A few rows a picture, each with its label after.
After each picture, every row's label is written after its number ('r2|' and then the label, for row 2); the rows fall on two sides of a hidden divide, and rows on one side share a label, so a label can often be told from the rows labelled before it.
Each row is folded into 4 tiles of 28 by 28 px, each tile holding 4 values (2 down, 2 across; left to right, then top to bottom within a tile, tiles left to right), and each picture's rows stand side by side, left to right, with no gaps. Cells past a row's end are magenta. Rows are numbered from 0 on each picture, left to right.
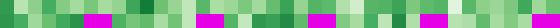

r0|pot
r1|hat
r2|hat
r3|hat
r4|hat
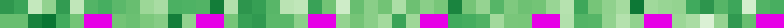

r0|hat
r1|hat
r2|hat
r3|hat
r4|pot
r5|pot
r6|hat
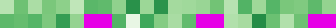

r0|hat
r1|hat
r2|hat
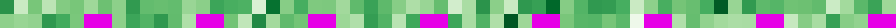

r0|pot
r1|hat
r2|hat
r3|hat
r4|hat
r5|hat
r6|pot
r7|pot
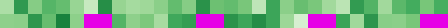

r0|hat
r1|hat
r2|pot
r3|hat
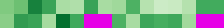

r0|hat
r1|hat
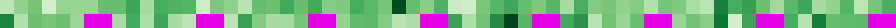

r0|hat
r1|pot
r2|pot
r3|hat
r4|hat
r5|pot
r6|pot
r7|hat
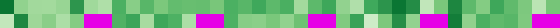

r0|pot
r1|pot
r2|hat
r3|pot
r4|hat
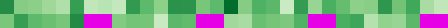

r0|pot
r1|hat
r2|pot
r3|pot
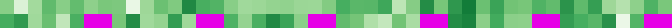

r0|pot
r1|pot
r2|hat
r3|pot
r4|pot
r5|pot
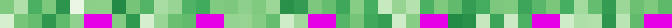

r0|hat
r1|pot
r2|pot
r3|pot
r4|pot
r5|pot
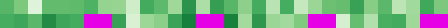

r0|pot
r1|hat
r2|hat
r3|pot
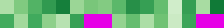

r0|hat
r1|pot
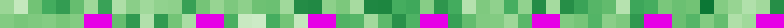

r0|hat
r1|pot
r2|pot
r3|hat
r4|pot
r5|pot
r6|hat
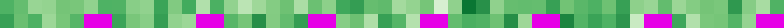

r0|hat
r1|pot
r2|hat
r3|pot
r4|hat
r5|hat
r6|hat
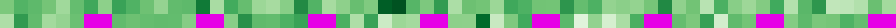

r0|pot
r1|pot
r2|pot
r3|hat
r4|hat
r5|hat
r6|hat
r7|hat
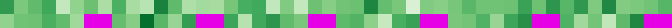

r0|pot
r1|hat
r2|hat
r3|hat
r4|hat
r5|hat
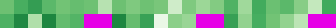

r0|pot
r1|hat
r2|hat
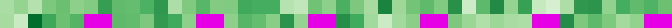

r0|hat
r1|pot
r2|hat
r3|pot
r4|pot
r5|hat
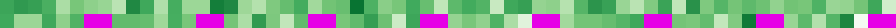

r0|pot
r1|hat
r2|pot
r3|pot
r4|pot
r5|hat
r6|hat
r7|pot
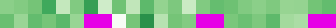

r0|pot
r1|hat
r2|pot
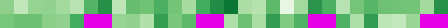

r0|hat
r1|hat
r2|pot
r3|hat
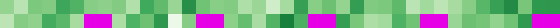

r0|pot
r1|pot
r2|pot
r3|hat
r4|hat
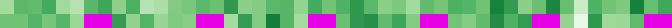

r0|hat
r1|hat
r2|pot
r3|hat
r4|hat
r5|hat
